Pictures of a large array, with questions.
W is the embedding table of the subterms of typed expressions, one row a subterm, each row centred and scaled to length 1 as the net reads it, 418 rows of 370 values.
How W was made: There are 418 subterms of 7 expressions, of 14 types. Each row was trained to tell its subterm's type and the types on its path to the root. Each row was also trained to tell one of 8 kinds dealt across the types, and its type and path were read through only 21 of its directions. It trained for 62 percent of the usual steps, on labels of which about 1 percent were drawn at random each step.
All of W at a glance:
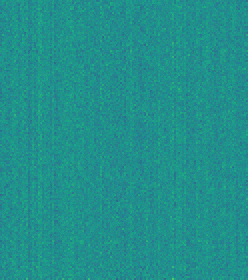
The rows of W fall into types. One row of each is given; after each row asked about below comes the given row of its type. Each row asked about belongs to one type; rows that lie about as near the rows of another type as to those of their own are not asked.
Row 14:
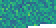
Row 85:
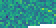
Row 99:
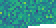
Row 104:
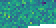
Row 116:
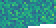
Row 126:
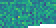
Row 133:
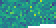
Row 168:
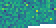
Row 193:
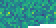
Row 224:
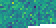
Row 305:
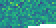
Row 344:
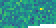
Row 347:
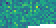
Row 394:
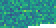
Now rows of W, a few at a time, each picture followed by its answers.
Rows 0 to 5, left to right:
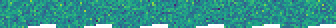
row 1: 344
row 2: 99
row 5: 344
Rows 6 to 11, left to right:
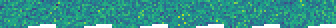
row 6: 305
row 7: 394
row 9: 193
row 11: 305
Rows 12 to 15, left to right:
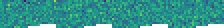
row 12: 126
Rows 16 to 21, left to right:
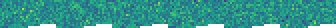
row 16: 344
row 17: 14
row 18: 104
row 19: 344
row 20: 347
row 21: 85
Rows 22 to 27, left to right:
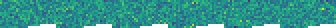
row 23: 104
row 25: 344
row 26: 305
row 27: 104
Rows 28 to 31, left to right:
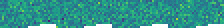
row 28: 394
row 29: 126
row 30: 99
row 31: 305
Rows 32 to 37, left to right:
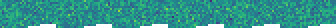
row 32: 347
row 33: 85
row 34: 394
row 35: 14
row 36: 99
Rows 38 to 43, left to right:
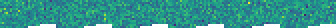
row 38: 99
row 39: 305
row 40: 116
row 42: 168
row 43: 104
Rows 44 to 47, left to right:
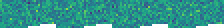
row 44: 126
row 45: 305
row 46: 224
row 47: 126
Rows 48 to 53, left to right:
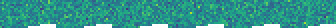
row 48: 394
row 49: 104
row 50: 104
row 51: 305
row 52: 347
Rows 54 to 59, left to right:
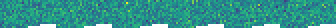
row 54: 224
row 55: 14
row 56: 14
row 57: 99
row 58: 14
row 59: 133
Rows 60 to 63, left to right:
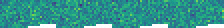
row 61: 99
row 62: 347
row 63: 99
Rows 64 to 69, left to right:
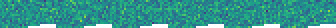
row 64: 85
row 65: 193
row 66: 394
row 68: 133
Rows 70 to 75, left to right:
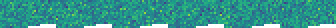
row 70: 224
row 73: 347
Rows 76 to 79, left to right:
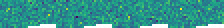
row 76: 133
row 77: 347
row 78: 347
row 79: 85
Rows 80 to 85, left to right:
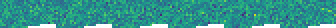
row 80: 344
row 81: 305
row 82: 14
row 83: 193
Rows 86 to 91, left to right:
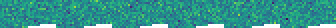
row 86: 85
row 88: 116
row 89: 14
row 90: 224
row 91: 347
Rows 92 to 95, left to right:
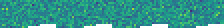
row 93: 347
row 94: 168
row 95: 305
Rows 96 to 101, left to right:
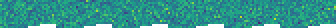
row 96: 305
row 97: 168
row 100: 14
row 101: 394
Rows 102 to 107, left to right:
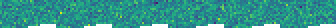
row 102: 85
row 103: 394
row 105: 305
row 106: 344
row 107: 126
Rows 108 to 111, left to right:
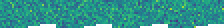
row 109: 116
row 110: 305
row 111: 224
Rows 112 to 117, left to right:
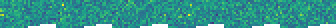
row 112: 99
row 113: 168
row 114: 99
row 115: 394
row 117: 394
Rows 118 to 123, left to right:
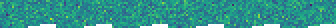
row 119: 344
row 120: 394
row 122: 126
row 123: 193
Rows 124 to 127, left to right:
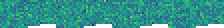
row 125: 305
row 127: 85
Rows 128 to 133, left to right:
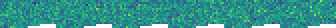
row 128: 126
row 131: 116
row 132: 133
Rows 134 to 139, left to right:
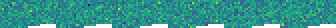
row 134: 116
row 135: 305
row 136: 14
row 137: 193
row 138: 104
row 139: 347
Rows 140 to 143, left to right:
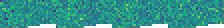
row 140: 347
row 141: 85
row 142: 99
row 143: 85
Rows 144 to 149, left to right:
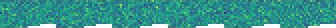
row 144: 126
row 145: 347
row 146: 133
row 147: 193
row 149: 133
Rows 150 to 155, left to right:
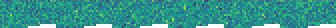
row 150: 85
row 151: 116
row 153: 104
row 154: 126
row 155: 133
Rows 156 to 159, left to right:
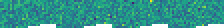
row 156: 344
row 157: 126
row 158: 394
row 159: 85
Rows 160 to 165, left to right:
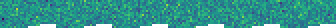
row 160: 168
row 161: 224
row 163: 104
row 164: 133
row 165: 394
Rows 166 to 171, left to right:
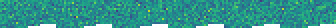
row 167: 193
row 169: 133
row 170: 99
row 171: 85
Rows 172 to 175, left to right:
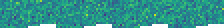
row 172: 344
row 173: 344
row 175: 224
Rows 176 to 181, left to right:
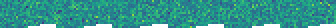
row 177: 85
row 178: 394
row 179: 344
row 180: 305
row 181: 347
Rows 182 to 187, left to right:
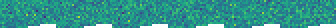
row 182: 193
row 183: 116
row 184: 99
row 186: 394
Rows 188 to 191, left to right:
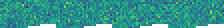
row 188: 14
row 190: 116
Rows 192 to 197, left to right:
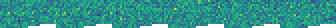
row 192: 193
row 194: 394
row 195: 394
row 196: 305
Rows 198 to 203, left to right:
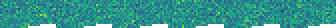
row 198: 344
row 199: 394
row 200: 99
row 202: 305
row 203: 99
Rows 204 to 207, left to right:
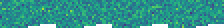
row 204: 104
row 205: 14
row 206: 116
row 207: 168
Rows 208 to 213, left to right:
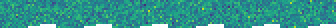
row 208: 305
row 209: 305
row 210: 126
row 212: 224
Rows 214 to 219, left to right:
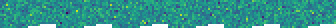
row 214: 168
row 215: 344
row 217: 224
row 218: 344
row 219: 193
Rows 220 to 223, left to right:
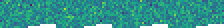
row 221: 168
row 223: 394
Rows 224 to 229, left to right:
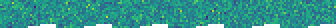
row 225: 133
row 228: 116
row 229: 85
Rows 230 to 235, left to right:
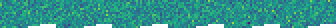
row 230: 126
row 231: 116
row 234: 104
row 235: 104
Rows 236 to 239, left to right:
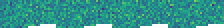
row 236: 14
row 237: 133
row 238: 99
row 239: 116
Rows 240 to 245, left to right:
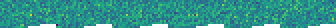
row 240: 347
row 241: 126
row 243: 305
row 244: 126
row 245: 99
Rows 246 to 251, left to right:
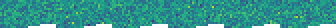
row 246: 347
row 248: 99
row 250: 14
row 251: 133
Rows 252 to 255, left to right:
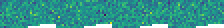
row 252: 126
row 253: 394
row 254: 104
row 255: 126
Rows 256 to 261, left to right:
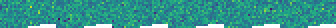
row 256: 85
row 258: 104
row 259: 224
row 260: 305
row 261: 305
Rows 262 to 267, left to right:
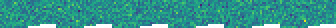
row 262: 305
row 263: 99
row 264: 168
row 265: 224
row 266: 168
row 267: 133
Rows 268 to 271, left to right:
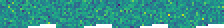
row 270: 224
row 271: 344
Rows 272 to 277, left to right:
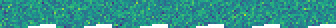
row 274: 14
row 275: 193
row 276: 347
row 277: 85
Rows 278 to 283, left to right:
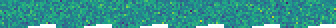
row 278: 85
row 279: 14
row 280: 344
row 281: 344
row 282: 99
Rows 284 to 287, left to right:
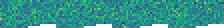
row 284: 224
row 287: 347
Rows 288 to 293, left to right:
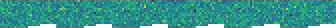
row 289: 168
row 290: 224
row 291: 347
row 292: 104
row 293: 394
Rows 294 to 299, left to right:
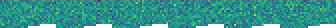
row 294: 305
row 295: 224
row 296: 99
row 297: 394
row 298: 347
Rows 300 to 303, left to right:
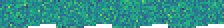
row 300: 133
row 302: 394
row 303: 104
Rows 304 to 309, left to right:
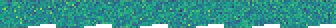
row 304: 224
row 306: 133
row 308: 344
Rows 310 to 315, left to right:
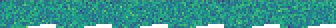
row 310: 344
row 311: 133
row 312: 133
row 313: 104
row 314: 347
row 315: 85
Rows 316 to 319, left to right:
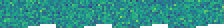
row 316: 193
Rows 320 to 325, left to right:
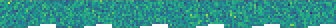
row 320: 116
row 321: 347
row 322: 85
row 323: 14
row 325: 85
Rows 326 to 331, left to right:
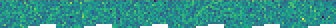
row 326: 14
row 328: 126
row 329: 168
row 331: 104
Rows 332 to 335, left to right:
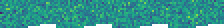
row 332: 168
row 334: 116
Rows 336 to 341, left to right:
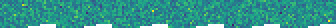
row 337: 116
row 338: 193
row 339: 85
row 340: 347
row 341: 224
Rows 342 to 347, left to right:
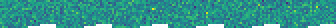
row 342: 85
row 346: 116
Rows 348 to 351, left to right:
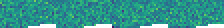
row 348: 116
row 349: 126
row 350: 305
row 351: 305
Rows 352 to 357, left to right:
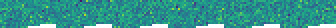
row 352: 14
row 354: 347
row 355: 224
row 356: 193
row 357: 14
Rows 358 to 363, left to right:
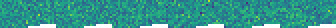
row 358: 85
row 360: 104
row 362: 14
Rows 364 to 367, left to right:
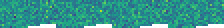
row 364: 104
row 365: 305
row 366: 394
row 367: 347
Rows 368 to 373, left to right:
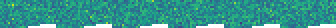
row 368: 99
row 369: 85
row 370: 347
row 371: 394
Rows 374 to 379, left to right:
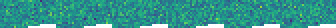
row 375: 347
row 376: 193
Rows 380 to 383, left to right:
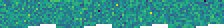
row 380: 85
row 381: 133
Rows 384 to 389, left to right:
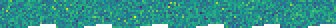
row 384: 394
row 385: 99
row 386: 133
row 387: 126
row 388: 344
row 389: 305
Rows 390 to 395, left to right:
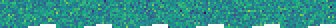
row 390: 224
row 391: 193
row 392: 85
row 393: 104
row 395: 104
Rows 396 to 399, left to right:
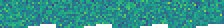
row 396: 104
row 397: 14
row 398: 14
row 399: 168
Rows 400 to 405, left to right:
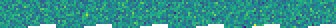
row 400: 347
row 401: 168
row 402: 104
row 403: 126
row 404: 126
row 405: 133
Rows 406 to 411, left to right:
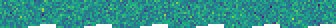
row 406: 85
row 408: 305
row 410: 116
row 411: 85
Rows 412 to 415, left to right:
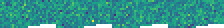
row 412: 14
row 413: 85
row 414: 344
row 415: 347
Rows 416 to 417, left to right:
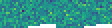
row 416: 116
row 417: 347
